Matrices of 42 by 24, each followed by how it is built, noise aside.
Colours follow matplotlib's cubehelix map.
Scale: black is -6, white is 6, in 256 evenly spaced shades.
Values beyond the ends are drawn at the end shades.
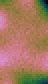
smooth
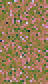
noise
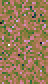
noise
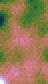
smooth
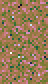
noise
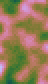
smooth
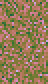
noise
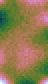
smooth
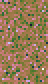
noise
